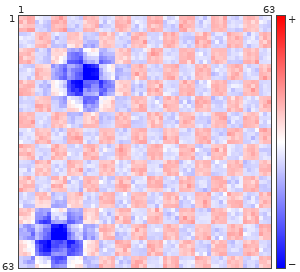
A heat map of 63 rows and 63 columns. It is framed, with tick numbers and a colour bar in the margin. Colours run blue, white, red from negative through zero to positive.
On average the colour sits 50% of the way up the scale. Two dips sink into the field. The bottom left is the ninth with the lowest average.
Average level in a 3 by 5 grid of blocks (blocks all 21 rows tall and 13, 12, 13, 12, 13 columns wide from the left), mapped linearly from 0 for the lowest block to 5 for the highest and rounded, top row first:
40555
54555
03555
